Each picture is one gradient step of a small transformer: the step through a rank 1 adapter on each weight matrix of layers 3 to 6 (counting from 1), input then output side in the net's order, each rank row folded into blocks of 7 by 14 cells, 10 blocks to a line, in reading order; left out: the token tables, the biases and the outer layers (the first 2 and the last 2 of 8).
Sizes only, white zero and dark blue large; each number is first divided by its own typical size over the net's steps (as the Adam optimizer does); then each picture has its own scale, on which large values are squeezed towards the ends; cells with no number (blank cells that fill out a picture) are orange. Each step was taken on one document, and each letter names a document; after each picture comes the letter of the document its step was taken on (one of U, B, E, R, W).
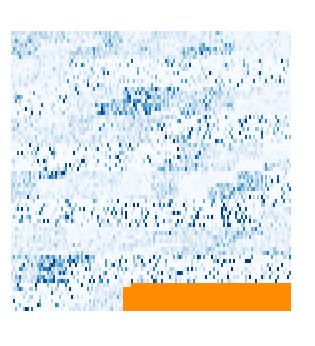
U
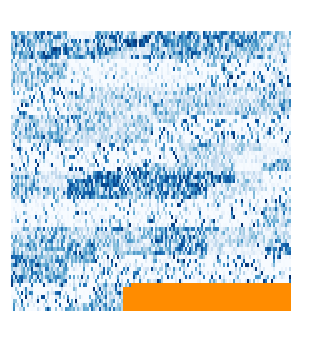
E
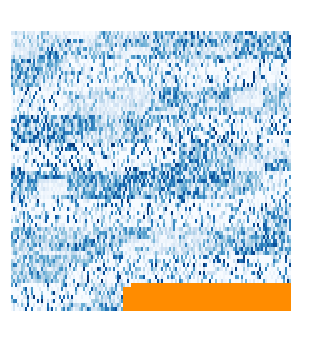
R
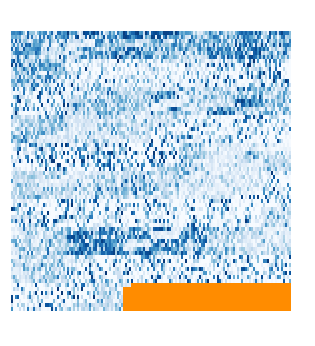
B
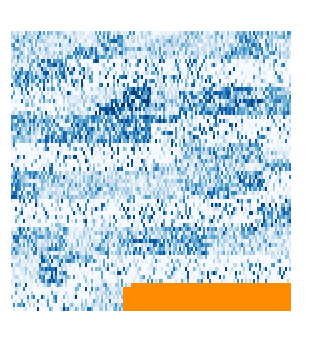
E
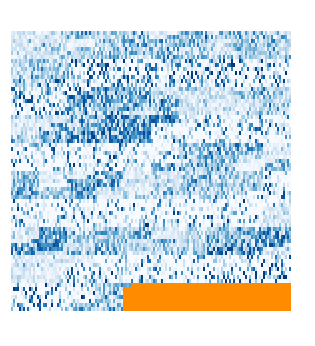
B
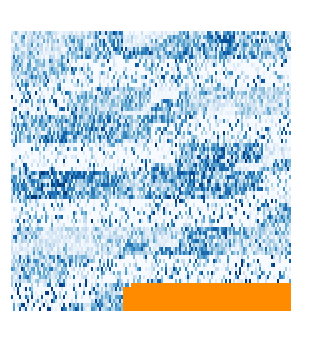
E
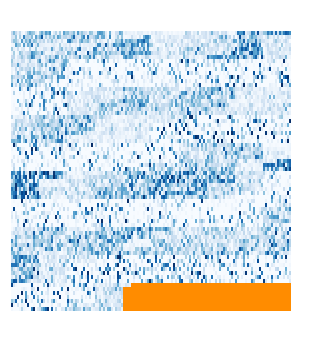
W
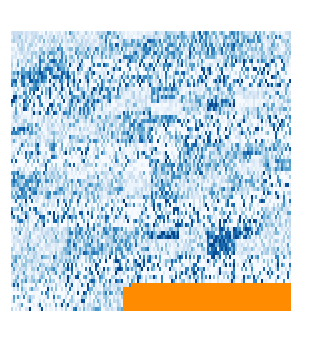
B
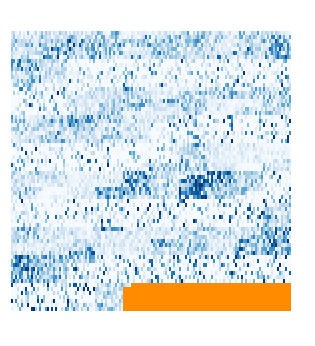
W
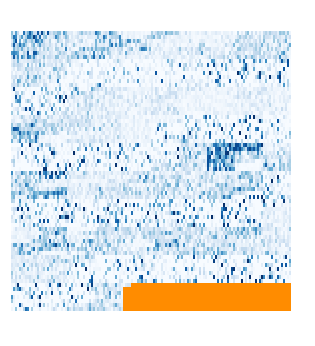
U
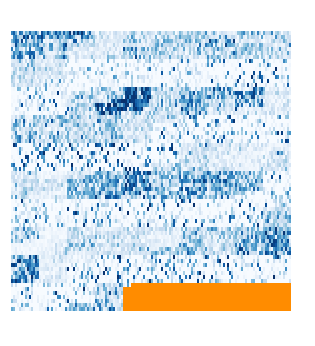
R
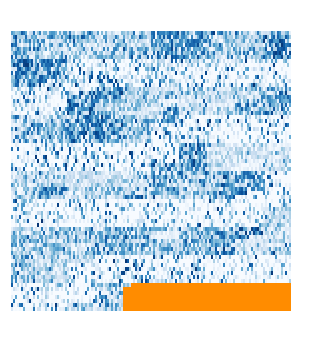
B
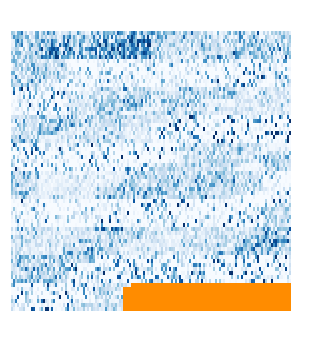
W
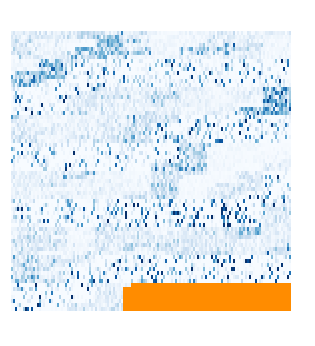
U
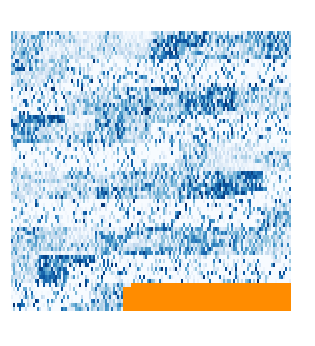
E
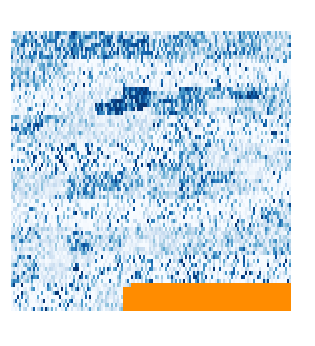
R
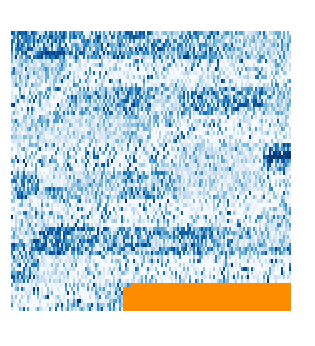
B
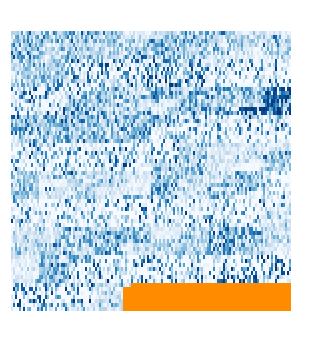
B
